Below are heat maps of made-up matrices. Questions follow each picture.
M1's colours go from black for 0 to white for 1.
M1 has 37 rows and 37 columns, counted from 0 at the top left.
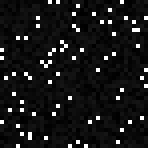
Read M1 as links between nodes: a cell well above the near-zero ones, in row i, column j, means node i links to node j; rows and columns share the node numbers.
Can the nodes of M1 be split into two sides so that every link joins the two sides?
yes
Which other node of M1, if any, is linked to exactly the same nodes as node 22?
node 32
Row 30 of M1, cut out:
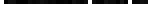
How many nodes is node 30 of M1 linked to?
3
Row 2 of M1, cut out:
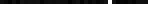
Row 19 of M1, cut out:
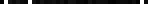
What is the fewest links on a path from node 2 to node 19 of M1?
5
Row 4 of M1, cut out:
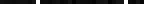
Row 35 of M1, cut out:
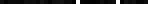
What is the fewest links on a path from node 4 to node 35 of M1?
5
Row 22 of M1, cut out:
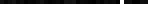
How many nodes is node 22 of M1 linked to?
1
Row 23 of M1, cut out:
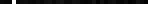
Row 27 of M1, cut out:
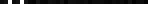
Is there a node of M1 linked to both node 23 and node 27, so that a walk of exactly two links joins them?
no
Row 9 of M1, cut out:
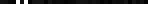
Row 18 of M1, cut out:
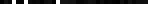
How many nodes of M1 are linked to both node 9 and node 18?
1
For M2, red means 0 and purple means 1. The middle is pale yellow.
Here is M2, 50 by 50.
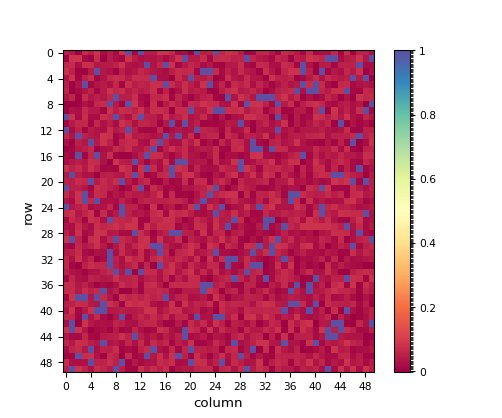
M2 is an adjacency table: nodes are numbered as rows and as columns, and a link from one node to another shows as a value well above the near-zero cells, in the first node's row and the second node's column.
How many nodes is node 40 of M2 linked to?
5
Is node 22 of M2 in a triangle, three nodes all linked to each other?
yes
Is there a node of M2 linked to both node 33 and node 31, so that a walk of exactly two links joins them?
yes
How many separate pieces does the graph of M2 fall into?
1
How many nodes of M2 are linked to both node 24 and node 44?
0
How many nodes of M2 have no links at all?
0
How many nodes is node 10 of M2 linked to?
4
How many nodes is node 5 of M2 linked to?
5
